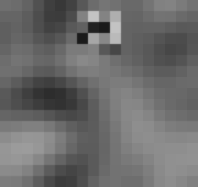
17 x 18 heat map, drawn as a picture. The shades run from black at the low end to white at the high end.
Roughest part: top middle. Mirror symmetry: none. Ninth with the lowest average: middle left. Odd patch: rougher, in the top middle.
